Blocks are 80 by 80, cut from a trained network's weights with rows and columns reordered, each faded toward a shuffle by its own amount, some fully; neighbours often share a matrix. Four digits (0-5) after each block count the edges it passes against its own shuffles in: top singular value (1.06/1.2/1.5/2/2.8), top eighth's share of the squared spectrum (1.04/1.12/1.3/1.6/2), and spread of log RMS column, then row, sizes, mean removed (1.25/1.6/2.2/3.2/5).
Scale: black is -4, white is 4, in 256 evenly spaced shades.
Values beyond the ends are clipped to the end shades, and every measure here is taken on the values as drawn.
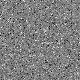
0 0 0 0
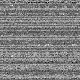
5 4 0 2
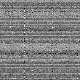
5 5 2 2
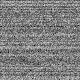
4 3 0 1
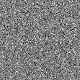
2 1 0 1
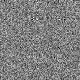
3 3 1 1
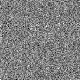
3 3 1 1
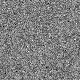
0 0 0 0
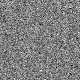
1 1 0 0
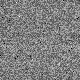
1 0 0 0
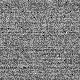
3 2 0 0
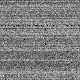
4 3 0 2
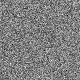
0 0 0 0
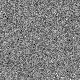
0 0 0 0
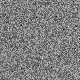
0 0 0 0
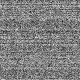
3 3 0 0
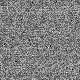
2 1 0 0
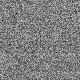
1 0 0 0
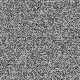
1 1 0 0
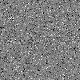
1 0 0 0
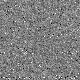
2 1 0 1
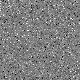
0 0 0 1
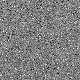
1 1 0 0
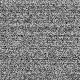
3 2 0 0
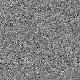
2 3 0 1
